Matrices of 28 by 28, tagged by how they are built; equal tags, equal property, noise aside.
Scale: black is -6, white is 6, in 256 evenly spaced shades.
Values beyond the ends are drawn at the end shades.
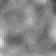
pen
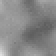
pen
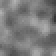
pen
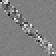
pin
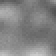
pen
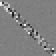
pin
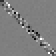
pin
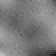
pen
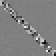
pin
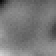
pen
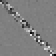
pin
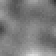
pen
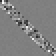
pin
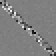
pin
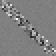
pin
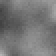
pen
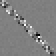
pin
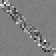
pin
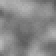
pen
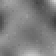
pen
